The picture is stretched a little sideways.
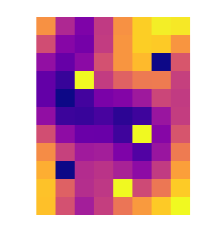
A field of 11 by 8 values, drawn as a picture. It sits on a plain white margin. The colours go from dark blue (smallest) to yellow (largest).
Five lone cells stand out: three far higher and two far lower than their neighbours. Overall the values sit about 50% of the way up the scale. There are no regular stripes. The centre is the smoothest part.
